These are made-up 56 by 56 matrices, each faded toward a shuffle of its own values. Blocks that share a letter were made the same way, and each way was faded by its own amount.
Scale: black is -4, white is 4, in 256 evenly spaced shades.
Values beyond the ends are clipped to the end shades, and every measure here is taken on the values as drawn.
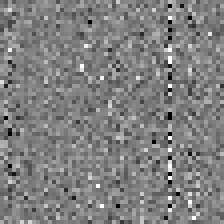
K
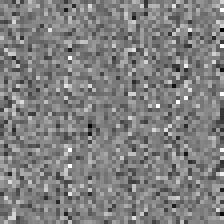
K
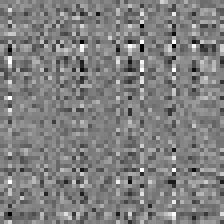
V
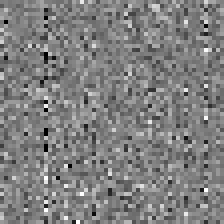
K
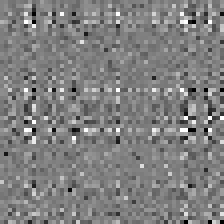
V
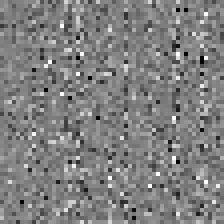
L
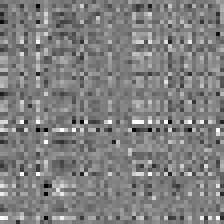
V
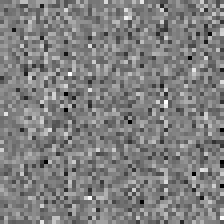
K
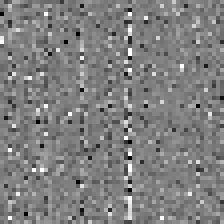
L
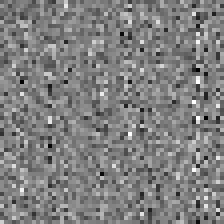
K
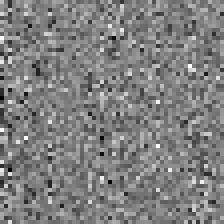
K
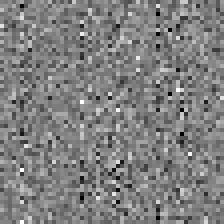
K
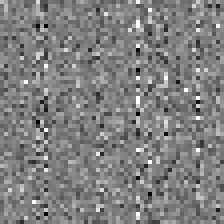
K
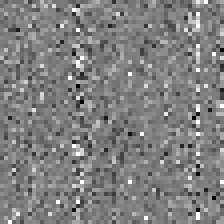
L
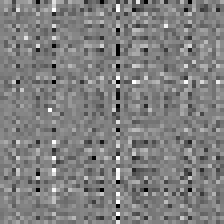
V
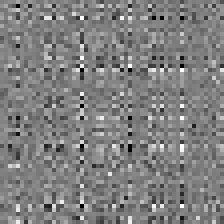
V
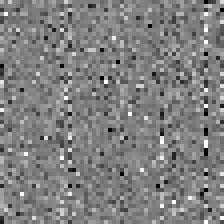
L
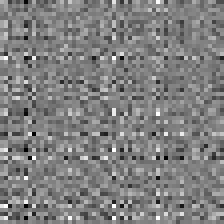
V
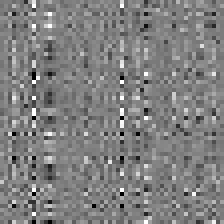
V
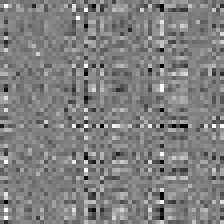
V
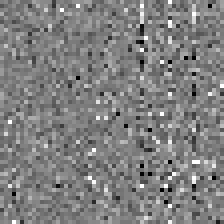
L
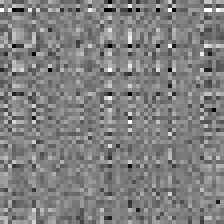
V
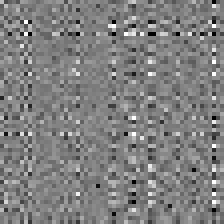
V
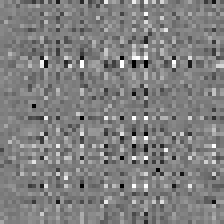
V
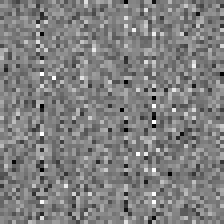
K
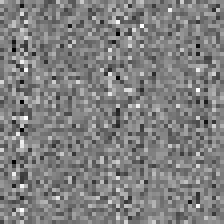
K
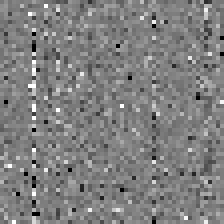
L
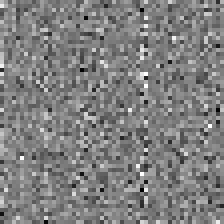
K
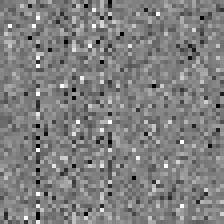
L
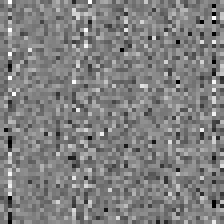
K
